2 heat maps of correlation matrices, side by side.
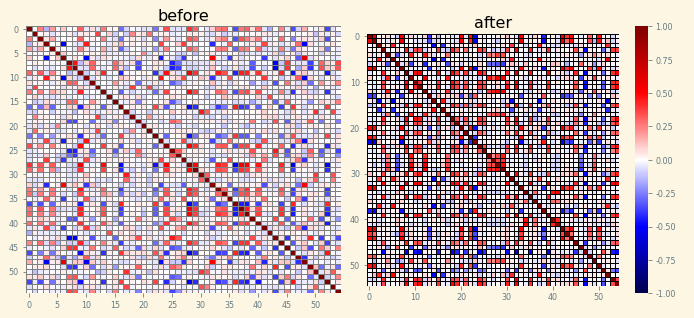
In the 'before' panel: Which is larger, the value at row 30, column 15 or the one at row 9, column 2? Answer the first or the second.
the second
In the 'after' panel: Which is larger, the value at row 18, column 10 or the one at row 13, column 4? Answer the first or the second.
the first
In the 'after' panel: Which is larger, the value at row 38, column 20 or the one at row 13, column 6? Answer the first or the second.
the second
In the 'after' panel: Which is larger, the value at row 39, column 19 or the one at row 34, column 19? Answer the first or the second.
the first
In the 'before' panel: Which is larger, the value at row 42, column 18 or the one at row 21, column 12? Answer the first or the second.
the second
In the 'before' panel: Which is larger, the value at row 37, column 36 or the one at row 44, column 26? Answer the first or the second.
the second
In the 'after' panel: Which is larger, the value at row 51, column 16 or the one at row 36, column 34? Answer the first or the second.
the second
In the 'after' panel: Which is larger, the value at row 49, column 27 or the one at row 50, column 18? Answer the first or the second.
the first
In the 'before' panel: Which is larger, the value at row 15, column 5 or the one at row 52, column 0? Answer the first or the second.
the first
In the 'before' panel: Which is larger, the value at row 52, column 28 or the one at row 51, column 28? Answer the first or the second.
the second
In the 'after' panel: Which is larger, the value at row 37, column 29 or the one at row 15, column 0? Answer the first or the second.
the first
